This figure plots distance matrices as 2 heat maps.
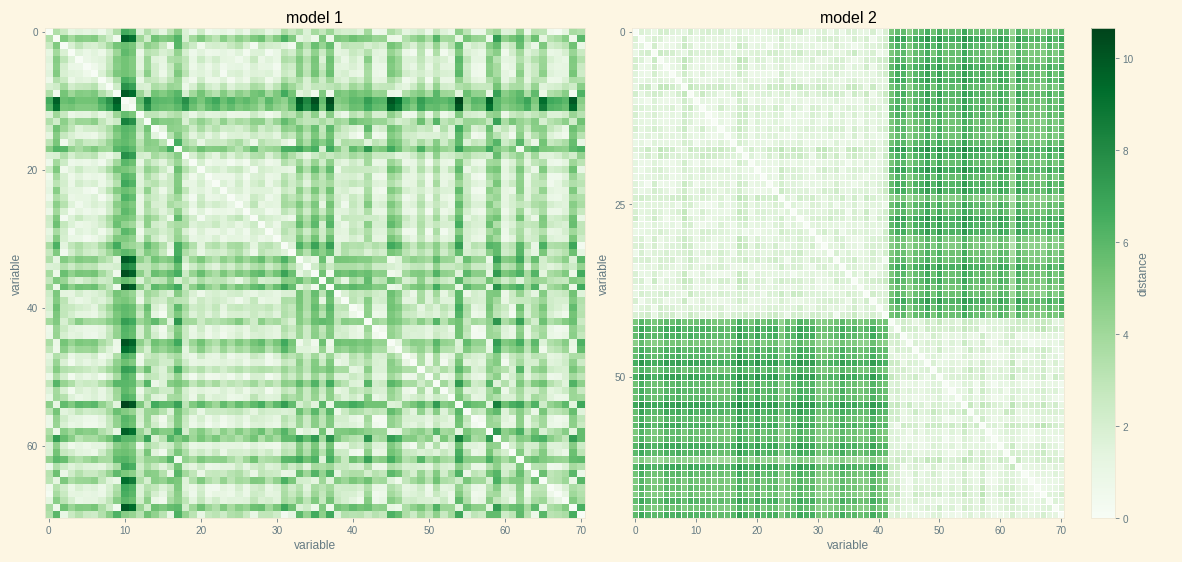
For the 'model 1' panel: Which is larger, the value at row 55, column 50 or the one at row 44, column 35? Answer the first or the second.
the second
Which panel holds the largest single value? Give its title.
model 1
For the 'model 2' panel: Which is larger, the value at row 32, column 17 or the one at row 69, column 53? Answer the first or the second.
the first
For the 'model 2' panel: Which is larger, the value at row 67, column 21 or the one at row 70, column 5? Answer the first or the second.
the second
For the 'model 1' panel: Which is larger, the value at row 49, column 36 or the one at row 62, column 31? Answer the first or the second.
the second
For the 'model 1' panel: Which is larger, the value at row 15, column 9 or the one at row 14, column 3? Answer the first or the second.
the first
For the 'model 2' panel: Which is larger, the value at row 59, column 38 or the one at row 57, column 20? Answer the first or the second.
the second
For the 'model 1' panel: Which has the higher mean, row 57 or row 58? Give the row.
58
